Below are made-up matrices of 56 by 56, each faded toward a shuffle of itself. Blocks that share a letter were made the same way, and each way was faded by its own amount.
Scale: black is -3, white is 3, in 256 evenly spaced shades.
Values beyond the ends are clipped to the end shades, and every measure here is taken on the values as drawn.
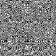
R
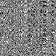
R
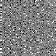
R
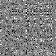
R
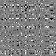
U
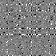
U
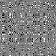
U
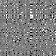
U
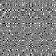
U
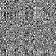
R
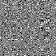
R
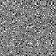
R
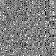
R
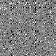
R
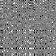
U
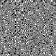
R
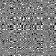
U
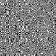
R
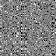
R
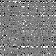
U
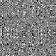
R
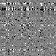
U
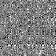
R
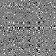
U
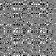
U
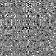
R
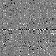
U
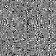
R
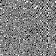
R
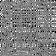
U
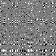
U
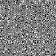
R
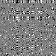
U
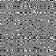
U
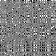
U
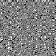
R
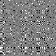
U
